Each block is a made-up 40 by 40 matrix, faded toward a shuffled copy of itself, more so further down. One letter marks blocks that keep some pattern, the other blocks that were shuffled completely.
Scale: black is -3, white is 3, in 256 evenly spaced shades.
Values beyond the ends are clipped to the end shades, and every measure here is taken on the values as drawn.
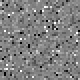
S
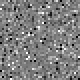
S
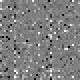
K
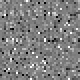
K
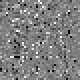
K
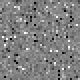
S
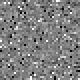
S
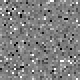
S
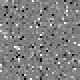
K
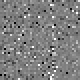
K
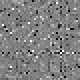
K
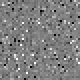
S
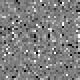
K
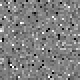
S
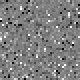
S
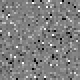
S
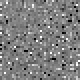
K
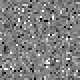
S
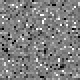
S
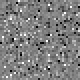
K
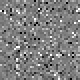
K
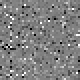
K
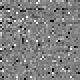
K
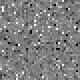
S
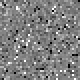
S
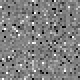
K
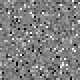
S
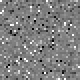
S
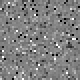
S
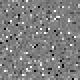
S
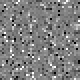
K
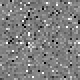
K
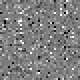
K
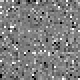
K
